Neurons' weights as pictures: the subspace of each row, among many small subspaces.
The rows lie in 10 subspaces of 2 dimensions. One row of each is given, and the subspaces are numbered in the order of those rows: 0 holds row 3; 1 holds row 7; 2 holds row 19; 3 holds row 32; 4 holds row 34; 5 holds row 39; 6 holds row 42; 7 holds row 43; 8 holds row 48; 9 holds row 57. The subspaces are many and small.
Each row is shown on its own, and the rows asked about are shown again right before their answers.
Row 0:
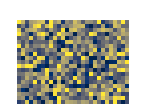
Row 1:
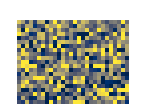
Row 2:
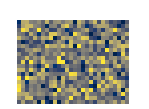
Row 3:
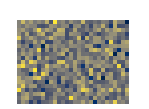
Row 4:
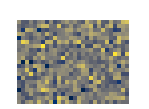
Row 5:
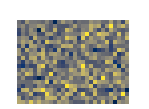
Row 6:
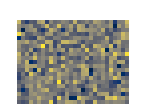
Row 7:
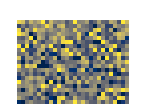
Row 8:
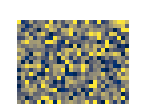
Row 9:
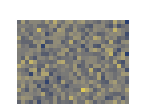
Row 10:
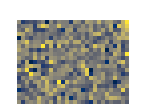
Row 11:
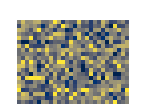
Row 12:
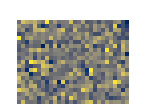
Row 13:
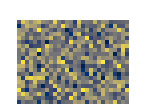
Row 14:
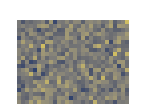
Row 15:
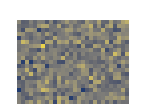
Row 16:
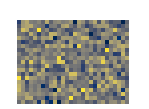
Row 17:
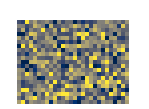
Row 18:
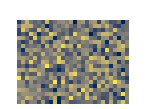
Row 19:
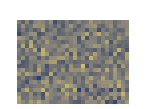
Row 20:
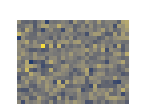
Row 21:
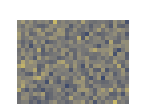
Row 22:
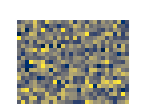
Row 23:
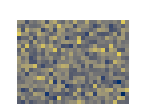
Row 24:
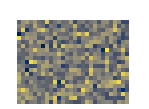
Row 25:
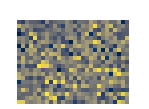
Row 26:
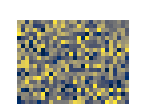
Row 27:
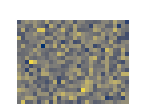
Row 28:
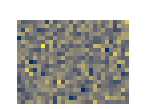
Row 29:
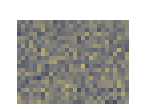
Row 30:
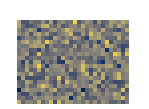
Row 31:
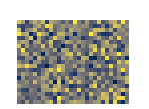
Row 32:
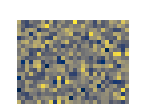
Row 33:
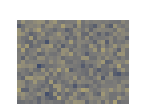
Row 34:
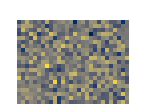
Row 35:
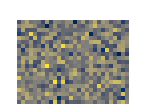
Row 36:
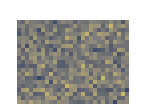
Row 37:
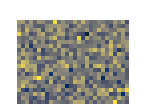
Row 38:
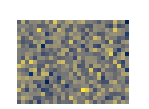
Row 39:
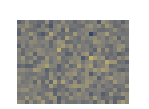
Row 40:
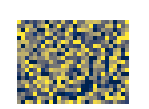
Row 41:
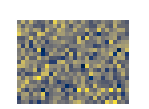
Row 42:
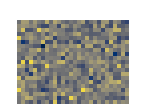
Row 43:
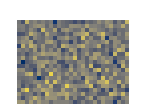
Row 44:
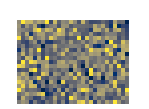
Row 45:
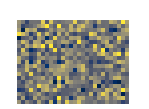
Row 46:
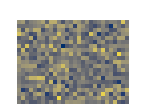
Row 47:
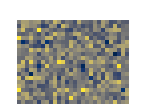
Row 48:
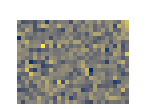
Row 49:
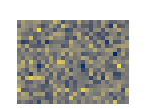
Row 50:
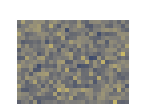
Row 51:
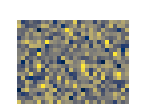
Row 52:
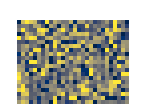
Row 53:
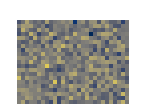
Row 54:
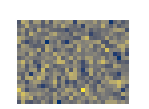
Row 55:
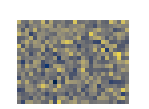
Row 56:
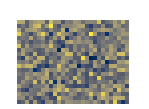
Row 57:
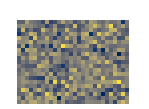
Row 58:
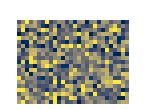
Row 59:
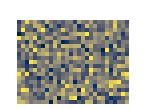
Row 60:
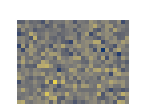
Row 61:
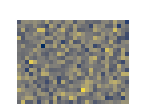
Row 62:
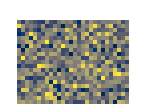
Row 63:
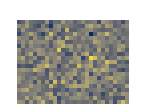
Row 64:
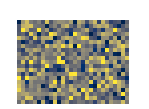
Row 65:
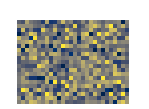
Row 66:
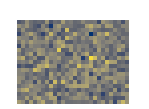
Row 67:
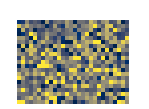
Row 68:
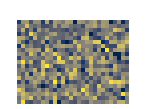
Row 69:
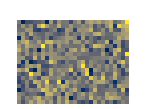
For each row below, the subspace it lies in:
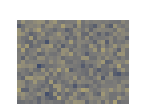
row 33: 3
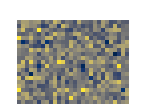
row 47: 9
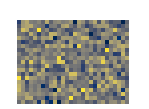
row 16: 4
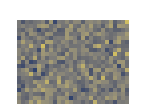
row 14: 0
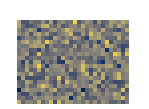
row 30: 3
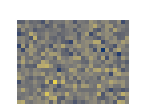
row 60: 1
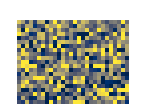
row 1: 0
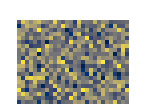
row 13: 3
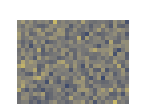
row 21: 0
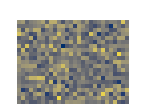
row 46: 9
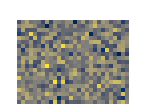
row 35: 3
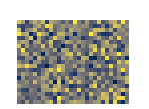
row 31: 4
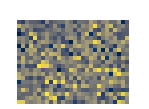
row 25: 1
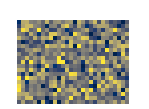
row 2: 4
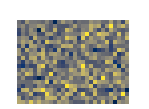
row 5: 6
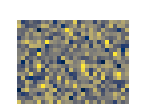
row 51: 3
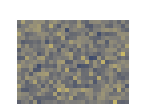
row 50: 5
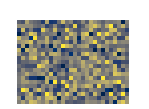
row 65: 9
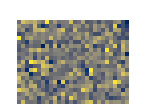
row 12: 8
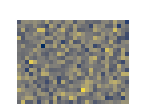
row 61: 7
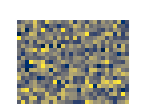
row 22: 8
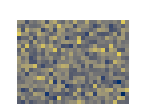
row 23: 6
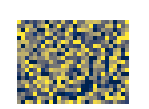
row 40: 7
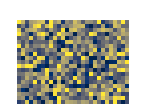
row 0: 5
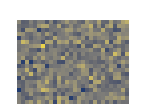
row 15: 6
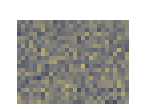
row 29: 2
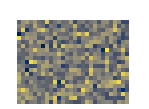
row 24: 0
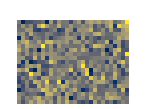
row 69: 8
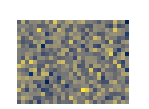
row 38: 7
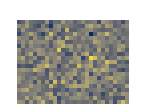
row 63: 5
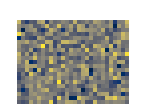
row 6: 2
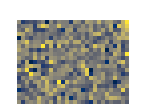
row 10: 8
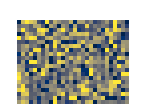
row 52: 2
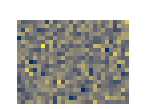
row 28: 0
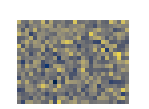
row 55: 1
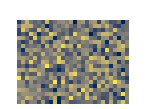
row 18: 4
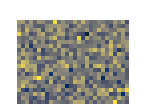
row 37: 0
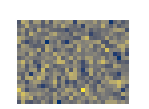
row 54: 1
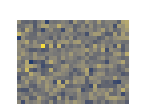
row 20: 8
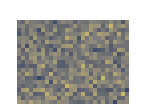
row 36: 6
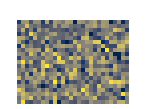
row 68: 1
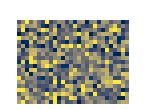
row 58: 6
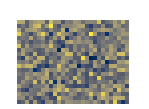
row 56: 5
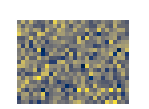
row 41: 2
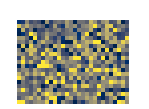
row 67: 1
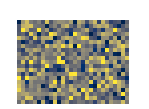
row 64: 4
